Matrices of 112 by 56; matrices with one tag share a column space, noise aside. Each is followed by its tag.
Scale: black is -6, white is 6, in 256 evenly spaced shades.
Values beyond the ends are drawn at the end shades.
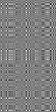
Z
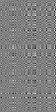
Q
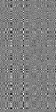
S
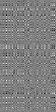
Q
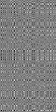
Z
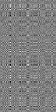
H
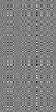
H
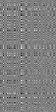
Q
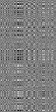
Z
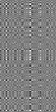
Z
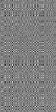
H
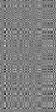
S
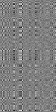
Z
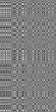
Z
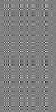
H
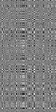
S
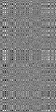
Z
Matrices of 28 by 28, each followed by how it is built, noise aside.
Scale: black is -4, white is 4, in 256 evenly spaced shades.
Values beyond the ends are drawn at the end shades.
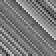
Toeplitz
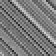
Toeplitz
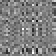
low rank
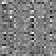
low rank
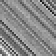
Toeplitz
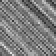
Toeplitz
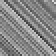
Toeplitz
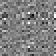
low rank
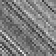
Toeplitz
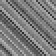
Toeplitz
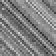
Toeplitz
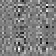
low rank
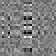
low rank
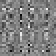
low rank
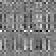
low rank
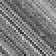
Toeplitz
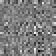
low rank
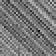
Toeplitz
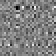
low rank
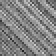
Toeplitz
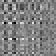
low rank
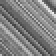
Toeplitz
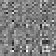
low rank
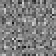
low rank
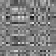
low rank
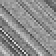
Toeplitz
